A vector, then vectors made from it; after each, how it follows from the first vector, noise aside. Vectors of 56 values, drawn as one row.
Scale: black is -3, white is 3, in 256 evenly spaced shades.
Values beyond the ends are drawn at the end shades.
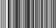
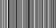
partly zeroed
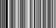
negated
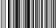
scaled up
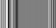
partly zeroed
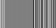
partly zeroed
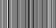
partly zeroed
